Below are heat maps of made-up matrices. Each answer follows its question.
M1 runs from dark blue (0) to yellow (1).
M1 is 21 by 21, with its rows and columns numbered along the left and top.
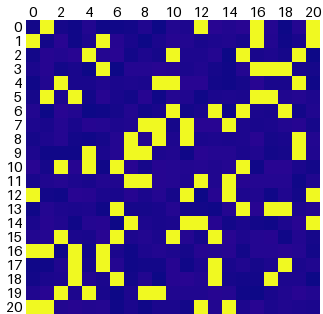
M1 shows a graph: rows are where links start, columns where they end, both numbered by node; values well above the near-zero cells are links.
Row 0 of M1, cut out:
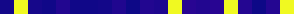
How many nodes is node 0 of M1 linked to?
4
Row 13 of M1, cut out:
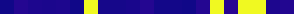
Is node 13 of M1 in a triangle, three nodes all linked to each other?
yes
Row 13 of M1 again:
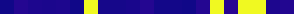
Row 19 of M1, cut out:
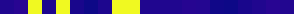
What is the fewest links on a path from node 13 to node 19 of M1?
3
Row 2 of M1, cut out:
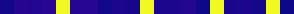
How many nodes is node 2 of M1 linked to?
4
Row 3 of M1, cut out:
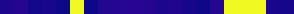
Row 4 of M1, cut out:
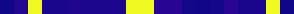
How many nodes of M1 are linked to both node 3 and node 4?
0
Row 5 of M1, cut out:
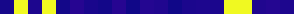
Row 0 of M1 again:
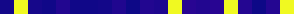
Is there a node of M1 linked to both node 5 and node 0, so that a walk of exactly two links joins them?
yes
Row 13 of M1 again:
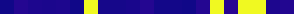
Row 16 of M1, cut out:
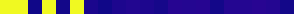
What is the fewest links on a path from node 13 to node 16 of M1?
3
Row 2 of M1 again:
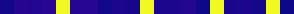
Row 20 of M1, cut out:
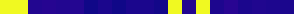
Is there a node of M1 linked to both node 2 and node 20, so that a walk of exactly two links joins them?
no
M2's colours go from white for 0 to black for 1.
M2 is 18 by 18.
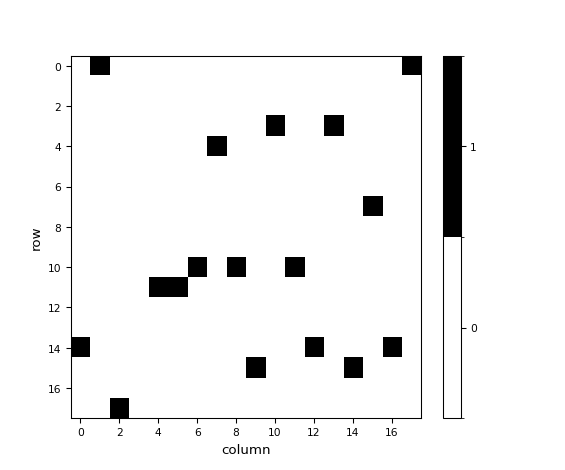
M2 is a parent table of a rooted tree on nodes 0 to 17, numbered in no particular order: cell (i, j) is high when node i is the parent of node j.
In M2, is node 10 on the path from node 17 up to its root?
yes
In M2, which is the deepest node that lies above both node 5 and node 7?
11
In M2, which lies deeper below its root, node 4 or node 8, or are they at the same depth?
node 4
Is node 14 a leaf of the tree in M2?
no
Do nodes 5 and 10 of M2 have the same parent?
no
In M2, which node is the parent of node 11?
10
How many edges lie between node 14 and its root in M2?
6
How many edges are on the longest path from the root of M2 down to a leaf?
9
